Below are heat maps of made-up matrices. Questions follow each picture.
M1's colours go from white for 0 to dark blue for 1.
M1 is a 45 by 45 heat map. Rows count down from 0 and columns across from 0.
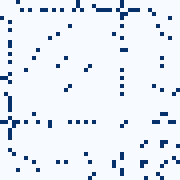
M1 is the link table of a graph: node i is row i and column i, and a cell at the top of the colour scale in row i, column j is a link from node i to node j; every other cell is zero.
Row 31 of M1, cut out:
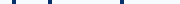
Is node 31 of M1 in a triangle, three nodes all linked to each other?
yes
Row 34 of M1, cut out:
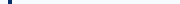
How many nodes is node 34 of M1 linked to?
1
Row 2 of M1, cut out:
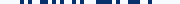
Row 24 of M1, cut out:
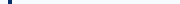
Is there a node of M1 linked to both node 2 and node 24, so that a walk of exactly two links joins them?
no
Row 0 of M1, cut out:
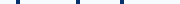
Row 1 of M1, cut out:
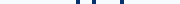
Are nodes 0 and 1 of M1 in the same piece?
yes
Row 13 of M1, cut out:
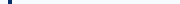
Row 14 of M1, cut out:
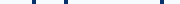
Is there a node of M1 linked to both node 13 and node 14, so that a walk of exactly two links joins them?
no
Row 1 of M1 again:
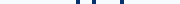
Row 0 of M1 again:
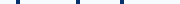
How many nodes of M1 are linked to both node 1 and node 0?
2
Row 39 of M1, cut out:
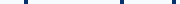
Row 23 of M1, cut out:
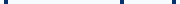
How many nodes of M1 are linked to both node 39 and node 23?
2
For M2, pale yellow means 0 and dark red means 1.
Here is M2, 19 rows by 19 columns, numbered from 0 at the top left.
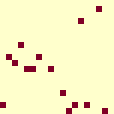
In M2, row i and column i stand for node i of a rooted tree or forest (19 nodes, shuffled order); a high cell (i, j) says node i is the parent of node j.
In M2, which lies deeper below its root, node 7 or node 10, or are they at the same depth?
node 10
